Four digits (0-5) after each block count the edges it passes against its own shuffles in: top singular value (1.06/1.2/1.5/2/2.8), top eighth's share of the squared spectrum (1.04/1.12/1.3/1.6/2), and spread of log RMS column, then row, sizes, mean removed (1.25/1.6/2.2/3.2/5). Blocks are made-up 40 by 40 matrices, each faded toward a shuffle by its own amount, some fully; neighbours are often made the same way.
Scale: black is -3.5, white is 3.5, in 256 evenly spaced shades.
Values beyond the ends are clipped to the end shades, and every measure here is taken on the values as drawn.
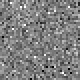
0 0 0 0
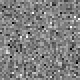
0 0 0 0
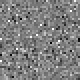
0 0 0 0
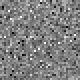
0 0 0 0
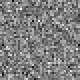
0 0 0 0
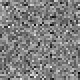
2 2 1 1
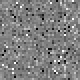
2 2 1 0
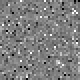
0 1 0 0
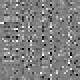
4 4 2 1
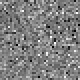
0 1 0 0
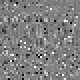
3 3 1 1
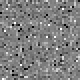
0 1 0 0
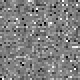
2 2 0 1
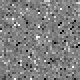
0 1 0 0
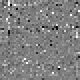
2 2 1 1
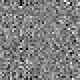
3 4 2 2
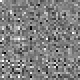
4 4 2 2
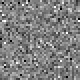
1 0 0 0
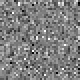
3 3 1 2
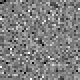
1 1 0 0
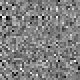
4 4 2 2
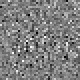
3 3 1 1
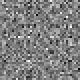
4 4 2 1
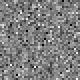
1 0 0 0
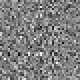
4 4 2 1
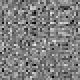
4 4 2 2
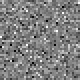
1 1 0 0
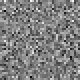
3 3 2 1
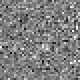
2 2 1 1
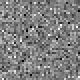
1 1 0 0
